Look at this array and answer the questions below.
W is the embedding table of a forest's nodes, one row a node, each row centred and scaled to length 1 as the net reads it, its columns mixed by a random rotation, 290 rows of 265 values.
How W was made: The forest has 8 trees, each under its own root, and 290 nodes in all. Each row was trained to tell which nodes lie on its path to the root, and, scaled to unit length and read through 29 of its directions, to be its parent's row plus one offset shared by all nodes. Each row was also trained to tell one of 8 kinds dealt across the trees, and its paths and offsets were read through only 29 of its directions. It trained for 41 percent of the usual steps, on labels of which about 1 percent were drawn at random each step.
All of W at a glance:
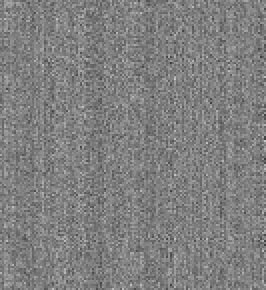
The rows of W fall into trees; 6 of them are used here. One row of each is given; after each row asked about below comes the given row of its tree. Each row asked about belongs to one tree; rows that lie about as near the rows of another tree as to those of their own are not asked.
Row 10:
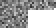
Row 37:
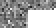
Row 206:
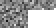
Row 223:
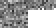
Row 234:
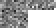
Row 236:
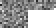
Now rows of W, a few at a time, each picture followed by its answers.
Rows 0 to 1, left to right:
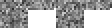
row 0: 223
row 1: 223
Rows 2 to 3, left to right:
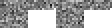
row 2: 10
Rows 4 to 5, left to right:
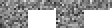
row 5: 10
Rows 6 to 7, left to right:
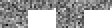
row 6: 234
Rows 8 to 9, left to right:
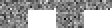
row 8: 234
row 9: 37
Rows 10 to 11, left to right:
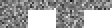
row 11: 234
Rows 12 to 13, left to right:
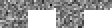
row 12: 236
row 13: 236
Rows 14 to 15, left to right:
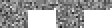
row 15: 236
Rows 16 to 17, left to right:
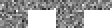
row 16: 236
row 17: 10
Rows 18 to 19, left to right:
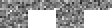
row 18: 223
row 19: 223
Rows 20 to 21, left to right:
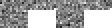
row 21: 236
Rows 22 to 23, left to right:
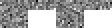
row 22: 234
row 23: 10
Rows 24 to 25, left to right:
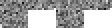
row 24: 223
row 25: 236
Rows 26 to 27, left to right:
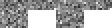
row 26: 236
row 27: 236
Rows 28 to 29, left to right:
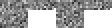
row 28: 236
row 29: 223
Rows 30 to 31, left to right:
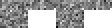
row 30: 223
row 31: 10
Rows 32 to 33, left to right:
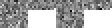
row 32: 234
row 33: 236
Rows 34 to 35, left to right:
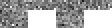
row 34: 10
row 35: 234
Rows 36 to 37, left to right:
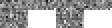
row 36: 206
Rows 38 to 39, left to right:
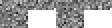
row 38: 10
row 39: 234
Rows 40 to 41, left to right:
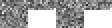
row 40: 236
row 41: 10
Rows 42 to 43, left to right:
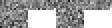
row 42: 10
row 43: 236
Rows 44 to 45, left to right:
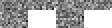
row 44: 234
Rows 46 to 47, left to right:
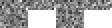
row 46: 37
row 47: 206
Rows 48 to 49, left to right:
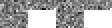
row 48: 236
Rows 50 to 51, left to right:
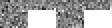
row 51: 234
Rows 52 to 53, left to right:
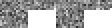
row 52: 236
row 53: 206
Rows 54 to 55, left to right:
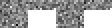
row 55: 37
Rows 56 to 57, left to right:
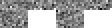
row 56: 223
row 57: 236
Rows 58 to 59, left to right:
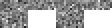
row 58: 10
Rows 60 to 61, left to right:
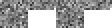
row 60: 10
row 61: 10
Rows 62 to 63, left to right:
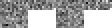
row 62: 234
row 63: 234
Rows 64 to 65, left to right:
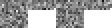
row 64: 236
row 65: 206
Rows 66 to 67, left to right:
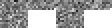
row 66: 234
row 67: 223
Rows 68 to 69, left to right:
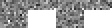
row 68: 37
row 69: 223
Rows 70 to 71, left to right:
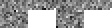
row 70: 236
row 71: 10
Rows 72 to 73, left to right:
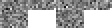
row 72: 234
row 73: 223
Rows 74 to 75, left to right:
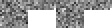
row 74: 236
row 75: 10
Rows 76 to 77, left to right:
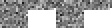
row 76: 223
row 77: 10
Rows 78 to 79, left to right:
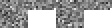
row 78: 10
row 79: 10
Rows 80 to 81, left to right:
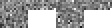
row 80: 206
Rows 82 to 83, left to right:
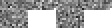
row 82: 223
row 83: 236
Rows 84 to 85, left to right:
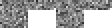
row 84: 236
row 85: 236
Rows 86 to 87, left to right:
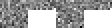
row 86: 236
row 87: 10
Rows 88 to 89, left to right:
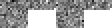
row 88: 234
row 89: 234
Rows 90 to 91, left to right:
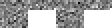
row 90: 236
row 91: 223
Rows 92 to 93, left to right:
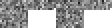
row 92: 234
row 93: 206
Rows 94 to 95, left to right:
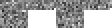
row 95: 234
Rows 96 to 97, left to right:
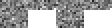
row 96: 234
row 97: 236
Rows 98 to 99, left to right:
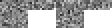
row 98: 234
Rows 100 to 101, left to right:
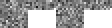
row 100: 10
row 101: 236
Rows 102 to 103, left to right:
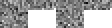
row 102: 10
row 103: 37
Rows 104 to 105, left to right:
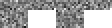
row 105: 223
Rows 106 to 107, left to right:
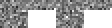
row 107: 236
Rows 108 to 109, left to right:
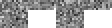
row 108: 236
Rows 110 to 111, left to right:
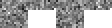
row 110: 37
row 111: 234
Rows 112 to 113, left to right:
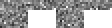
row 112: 236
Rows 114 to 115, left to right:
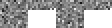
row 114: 37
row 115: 10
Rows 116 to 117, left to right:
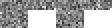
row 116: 234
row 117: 234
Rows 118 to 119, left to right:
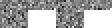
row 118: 206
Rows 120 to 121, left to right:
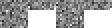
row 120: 234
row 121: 10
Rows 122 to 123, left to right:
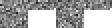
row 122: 10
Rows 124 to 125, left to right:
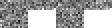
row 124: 223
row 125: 223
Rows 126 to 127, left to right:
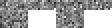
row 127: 223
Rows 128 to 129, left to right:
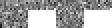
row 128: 10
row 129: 236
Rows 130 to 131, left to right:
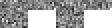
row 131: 10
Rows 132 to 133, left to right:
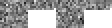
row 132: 10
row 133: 236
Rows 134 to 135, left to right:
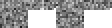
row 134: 206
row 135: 10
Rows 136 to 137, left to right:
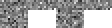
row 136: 223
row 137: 37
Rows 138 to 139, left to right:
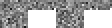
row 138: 10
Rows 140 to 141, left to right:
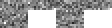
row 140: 236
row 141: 223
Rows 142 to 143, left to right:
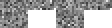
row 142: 236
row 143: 10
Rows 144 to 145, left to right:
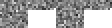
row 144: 236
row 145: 10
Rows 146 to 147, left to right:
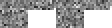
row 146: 236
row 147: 206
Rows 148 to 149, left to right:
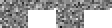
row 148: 223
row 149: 236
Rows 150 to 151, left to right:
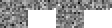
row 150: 234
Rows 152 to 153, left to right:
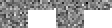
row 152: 223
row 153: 234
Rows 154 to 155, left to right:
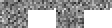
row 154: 236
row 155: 223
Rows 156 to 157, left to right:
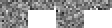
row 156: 234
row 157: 236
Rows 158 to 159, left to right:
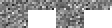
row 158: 234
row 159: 10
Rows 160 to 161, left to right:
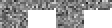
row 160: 234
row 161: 234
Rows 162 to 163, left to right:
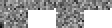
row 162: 10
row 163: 234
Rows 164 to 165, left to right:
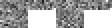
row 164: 236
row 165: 10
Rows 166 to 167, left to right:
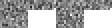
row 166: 234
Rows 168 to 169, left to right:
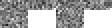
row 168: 234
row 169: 236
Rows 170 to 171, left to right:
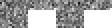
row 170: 223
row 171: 223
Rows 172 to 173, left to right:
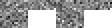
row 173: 10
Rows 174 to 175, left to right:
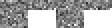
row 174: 223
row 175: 10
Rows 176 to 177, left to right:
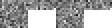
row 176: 223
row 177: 10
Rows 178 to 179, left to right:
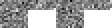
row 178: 223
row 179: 234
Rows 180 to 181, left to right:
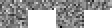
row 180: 37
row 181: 234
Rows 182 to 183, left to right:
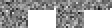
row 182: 234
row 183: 10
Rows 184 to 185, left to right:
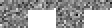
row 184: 223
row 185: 10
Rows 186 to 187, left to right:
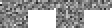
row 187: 206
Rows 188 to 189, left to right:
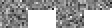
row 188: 37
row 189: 236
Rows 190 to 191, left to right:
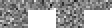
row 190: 236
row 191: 236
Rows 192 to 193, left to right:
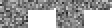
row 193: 234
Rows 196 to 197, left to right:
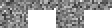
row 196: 234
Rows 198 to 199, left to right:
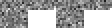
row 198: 223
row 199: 234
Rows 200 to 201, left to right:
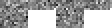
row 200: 10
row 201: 234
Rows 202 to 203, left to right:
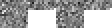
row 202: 236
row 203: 223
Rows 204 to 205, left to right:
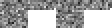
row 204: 236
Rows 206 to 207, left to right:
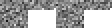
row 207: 10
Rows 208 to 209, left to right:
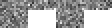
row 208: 10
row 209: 236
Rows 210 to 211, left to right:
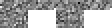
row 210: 10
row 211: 223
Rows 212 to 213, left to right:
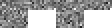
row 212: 236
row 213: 10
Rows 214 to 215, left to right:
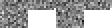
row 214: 236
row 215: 234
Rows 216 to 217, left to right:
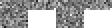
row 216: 234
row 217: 223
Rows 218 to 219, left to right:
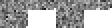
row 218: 236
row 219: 206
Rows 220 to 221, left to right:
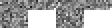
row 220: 234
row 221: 206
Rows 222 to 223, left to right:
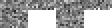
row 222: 234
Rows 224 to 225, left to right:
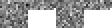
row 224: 223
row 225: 10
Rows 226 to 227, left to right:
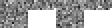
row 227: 234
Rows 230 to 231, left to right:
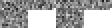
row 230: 234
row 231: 206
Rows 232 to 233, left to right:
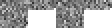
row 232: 236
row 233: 223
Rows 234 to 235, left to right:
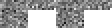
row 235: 234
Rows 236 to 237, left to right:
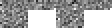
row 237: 236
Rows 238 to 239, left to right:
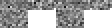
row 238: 223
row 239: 223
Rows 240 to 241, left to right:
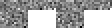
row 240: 10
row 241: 10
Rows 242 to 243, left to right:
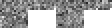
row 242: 236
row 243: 234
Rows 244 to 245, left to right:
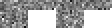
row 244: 10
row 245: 234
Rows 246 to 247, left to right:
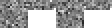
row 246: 10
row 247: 234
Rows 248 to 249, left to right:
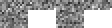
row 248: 223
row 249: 223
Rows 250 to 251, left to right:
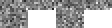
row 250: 37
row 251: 223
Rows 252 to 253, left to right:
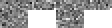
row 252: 234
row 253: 236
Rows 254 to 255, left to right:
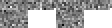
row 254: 223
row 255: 234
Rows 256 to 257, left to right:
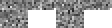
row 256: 223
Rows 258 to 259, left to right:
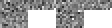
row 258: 234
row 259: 10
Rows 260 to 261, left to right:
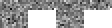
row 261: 236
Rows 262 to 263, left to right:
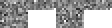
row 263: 37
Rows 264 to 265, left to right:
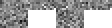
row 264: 236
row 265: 10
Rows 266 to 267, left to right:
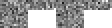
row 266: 10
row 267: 234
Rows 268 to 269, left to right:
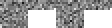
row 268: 223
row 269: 236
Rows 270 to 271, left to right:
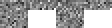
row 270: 223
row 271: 236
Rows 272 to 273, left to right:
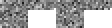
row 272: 223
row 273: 223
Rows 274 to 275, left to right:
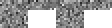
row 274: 37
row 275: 10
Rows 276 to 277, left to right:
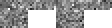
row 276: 10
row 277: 10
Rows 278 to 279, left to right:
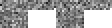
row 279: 223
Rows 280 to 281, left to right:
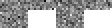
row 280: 37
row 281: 223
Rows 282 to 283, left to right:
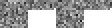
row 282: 10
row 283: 10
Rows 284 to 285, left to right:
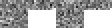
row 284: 236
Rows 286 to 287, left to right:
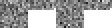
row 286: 10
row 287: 37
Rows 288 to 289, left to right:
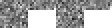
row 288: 10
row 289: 236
